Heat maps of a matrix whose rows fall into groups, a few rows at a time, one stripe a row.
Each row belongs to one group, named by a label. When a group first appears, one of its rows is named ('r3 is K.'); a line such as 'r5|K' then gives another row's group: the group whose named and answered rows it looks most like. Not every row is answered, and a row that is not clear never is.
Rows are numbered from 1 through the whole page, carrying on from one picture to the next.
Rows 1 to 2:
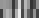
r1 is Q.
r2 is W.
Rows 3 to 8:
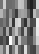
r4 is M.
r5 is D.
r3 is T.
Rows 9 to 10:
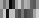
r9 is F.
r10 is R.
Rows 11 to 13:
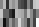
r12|F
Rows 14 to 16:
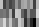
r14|F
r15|D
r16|T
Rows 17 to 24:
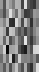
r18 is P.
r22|R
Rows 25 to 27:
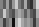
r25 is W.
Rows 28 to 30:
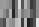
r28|Q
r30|W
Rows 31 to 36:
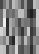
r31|W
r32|T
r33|R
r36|R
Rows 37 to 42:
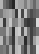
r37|F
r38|Q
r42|D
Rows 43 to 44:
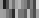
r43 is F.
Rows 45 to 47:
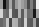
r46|Q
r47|W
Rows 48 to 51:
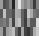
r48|F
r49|D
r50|D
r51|P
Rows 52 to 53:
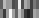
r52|Q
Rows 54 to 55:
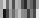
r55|F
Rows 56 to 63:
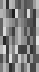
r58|T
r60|F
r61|R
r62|Q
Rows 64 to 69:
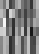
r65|R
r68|D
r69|D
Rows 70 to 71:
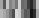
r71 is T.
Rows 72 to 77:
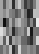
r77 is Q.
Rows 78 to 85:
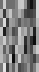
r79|P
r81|F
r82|T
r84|Q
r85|R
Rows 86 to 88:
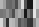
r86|M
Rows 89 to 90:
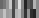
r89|P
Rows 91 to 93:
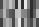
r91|Q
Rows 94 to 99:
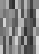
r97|P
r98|W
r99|P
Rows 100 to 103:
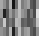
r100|Q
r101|F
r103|Q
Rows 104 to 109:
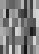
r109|D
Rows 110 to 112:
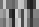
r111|W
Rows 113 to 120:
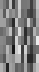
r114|P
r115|D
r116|P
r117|D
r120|R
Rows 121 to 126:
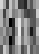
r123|F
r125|F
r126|D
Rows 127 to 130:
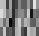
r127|M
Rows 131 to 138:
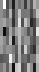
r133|Q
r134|F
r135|Q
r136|Q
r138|D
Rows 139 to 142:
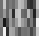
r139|T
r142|R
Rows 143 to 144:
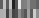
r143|Q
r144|M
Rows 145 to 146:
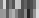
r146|R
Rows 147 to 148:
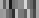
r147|F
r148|D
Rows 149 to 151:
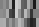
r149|D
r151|T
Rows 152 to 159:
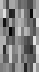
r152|R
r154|F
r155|F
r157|P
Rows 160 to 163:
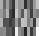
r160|P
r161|W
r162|F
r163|D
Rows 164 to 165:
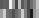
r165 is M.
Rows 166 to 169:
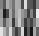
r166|W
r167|F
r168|P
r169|M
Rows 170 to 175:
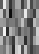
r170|D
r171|F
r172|M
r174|P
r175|W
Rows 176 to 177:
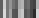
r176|T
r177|T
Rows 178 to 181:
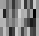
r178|M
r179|F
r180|T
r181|D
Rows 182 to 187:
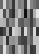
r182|D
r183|P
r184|R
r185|W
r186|R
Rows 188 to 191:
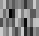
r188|M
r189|F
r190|D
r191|M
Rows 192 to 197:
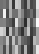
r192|D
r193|T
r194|D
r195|R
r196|P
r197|W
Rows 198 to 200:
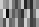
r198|M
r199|R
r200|W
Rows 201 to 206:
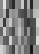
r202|R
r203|P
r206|M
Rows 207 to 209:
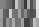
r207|D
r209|P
